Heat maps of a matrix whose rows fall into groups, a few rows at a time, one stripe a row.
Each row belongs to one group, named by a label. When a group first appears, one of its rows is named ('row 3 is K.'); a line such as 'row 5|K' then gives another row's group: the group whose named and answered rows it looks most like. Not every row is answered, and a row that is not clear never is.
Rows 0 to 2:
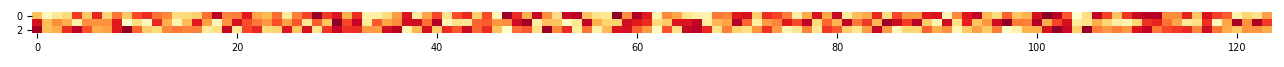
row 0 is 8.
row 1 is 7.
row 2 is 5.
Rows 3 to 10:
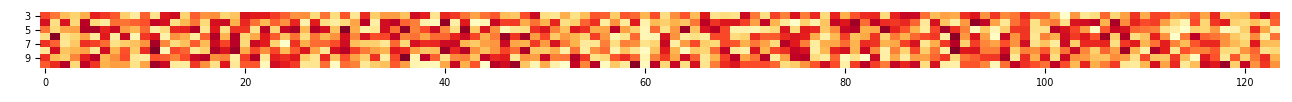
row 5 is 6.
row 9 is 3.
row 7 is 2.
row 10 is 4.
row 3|7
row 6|2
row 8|2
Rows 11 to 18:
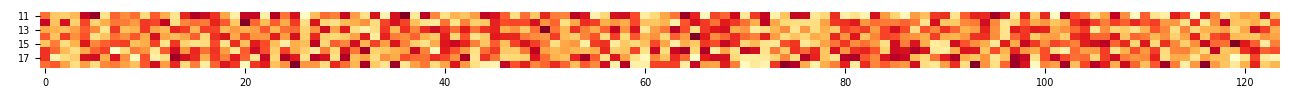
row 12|4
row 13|6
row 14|4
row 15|2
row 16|7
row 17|6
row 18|2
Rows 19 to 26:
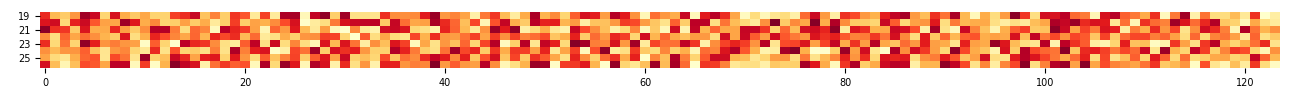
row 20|5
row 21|4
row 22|8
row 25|6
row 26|6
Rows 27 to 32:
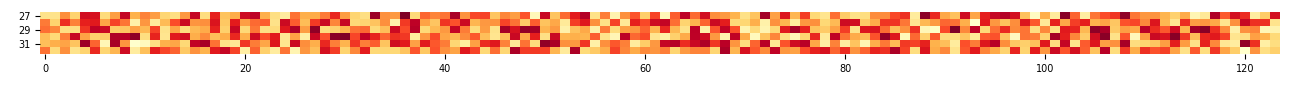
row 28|6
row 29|2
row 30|5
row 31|3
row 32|8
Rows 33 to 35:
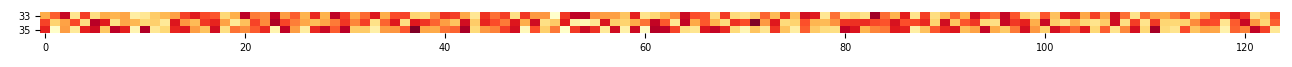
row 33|3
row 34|7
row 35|6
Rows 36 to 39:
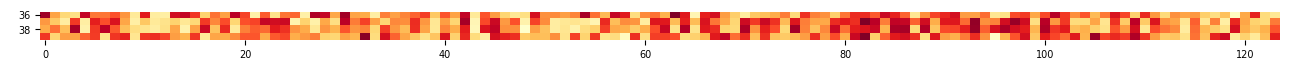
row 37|7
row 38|7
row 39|4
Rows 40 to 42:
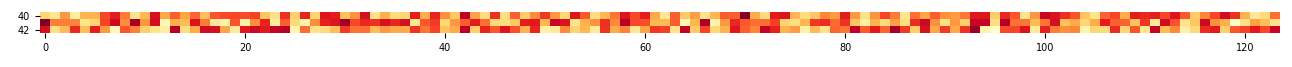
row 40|8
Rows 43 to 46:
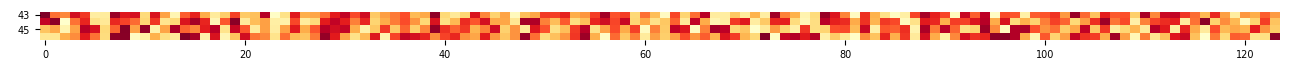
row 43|5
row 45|6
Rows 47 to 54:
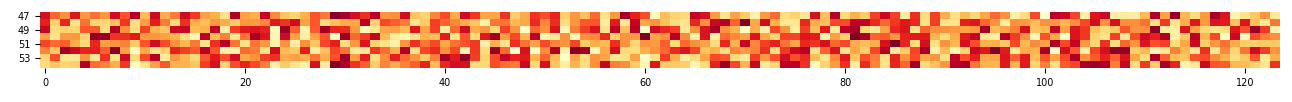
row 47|5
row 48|4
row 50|7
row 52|3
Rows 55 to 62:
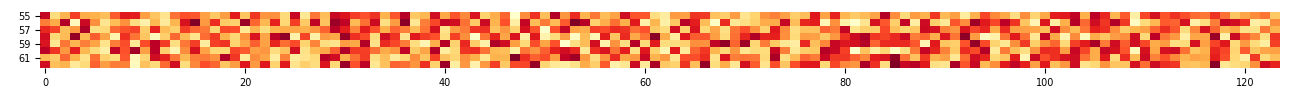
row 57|5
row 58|7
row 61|8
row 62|7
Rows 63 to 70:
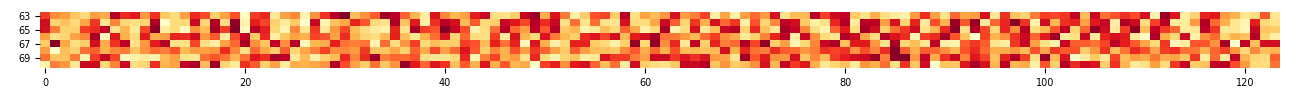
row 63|5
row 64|2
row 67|4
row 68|8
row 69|7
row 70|3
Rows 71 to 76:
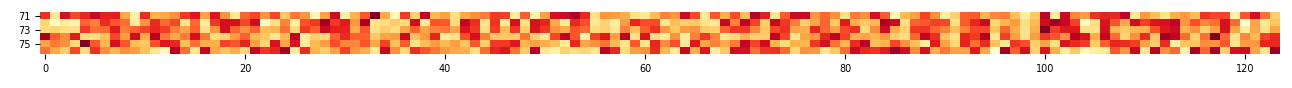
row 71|3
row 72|8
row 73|8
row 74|5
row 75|4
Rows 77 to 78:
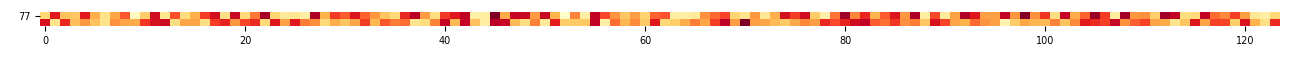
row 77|2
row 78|4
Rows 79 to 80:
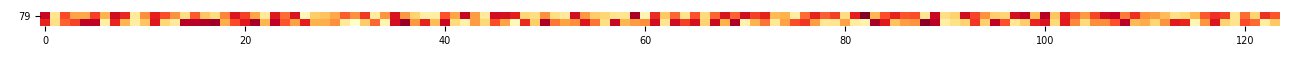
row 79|4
